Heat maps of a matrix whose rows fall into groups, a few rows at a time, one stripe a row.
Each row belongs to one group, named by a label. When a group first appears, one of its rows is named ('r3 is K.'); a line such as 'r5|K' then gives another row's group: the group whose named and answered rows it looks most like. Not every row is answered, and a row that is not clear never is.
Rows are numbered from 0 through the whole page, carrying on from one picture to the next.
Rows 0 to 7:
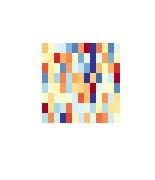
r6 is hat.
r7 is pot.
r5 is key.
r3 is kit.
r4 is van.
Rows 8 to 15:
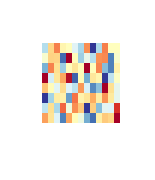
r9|pot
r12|key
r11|hat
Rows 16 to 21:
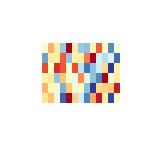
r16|pot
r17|van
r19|key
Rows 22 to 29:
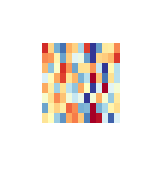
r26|key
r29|pot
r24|hat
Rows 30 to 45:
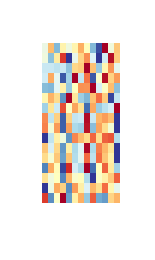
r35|pot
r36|kit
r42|pot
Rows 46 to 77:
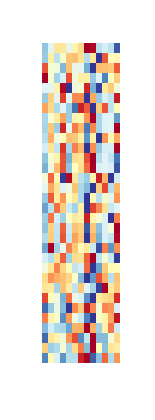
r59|pot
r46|van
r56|kit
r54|kit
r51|kit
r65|kit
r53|van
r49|hat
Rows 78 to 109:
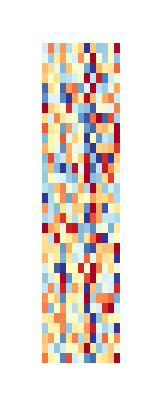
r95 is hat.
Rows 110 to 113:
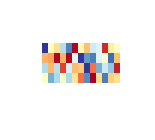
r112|kit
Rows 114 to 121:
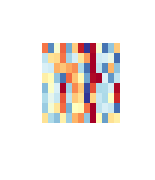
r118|kit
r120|van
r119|kit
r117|pot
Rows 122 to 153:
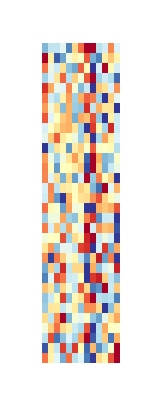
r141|van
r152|kit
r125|van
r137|pot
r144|kit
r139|van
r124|key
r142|key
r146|key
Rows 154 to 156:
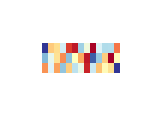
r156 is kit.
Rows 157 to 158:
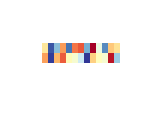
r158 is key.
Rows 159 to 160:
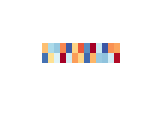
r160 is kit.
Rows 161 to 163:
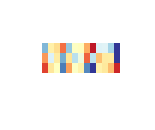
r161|van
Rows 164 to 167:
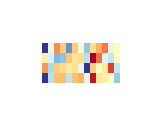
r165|pot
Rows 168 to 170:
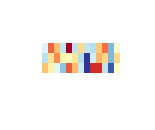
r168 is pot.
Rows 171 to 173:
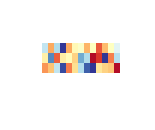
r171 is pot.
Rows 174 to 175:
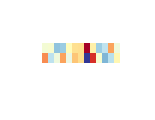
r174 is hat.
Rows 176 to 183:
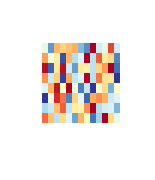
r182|van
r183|key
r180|pot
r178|key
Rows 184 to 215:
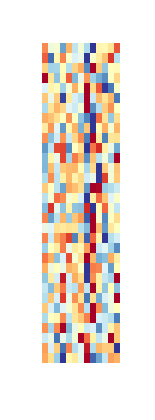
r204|van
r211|van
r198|pot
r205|hat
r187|hat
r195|kit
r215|hat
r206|pot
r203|hat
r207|kit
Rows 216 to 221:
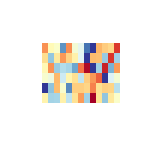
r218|key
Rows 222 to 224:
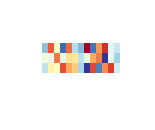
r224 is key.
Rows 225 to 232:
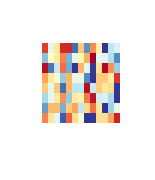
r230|van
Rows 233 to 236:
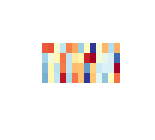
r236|kit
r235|kit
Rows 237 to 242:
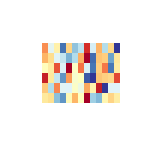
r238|key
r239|pot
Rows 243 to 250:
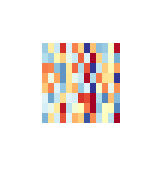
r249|van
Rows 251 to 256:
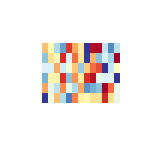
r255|key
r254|van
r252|kit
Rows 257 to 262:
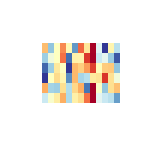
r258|van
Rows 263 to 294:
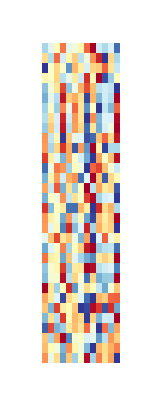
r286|kit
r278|van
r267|van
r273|hat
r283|van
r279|key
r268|kit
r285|van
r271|kit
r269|kit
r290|kit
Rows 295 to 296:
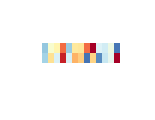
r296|kit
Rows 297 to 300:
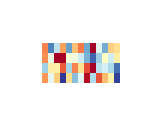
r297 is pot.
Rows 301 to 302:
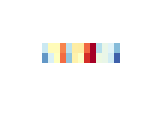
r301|van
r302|van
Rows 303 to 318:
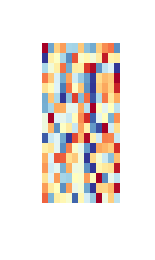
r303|key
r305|van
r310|key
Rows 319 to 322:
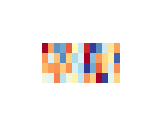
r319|hat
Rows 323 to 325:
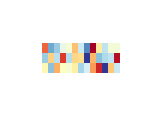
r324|kit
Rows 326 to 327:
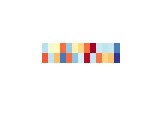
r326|van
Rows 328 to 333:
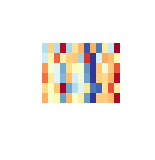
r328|kit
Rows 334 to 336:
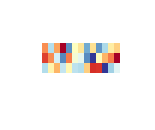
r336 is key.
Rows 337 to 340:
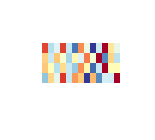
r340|kit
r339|key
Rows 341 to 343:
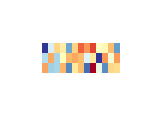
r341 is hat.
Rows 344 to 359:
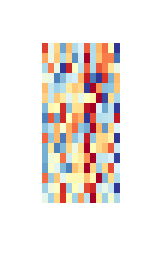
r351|kit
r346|pot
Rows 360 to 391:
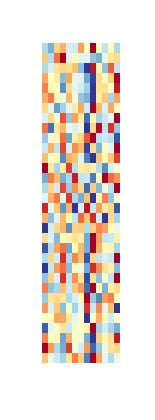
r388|van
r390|hat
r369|van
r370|kit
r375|pot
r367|kit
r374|kit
